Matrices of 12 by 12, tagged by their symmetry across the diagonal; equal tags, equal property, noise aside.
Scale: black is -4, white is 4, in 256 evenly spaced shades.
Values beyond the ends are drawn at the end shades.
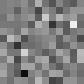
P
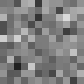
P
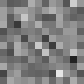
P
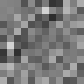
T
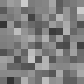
P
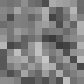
P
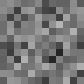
T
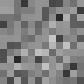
T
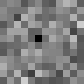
T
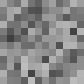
T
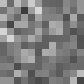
T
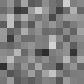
P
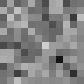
T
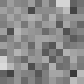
T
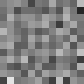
P
